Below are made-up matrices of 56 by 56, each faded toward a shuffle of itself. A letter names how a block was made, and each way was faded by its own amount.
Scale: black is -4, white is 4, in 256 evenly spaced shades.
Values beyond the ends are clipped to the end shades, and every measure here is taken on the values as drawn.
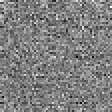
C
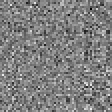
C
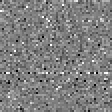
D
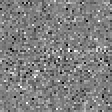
D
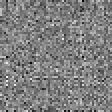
C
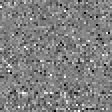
D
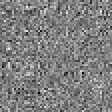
C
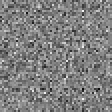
C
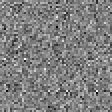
C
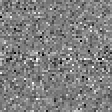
D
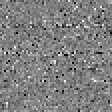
D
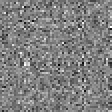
C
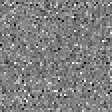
D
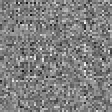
C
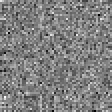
C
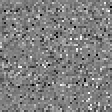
D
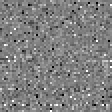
D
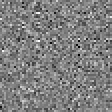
C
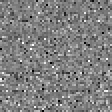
D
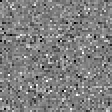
D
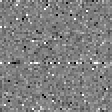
D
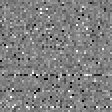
D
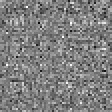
C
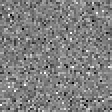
D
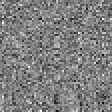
C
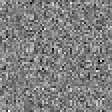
C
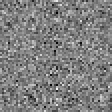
C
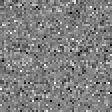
D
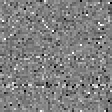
D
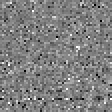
D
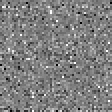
D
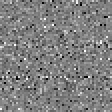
D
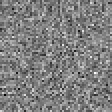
C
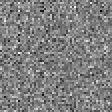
C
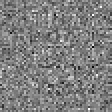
C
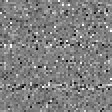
D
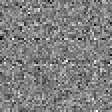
C
